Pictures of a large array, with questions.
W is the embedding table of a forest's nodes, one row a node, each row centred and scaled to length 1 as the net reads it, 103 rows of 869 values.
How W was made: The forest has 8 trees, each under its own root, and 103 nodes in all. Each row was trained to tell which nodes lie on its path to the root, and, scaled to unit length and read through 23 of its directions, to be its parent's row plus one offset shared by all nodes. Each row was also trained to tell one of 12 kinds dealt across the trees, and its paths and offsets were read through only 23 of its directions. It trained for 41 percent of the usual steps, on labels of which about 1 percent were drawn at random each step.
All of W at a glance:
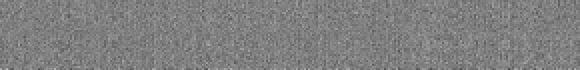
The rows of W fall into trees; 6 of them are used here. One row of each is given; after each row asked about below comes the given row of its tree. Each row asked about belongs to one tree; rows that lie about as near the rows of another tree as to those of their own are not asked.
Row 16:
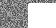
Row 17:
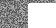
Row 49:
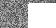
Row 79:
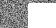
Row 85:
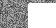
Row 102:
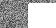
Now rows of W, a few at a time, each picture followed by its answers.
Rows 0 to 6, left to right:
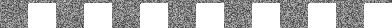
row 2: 85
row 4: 49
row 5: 102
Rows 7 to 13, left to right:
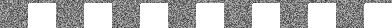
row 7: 49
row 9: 49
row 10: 79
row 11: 16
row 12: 17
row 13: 85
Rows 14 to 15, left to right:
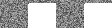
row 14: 79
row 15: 85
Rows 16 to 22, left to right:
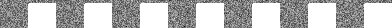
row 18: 79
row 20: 49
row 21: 79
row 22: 102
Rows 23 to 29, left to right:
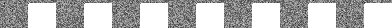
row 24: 85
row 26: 49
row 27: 49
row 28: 85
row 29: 85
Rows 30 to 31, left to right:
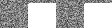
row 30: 102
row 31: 16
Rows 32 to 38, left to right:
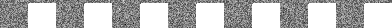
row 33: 17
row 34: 102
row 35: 79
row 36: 85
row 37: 79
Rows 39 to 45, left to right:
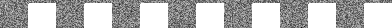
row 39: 79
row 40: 17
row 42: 17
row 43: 79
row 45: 102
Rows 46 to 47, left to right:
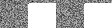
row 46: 79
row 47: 16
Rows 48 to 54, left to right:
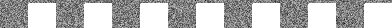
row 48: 79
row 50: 17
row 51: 79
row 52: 79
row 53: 16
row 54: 102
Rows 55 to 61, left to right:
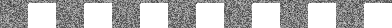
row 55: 49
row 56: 17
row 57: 79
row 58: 85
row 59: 16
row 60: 79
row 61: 49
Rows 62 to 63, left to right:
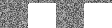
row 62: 49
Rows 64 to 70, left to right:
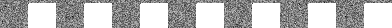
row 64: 49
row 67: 102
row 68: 49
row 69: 79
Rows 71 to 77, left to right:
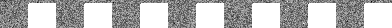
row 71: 49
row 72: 16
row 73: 79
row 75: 17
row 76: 49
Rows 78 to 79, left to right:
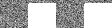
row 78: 49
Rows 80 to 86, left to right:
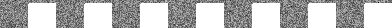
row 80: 102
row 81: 85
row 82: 17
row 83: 102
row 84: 79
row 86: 49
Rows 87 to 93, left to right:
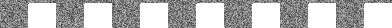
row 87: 49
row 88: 49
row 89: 79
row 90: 79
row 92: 49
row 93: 49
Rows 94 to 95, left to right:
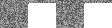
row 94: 49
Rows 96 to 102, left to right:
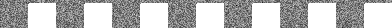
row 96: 85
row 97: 102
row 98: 79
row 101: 17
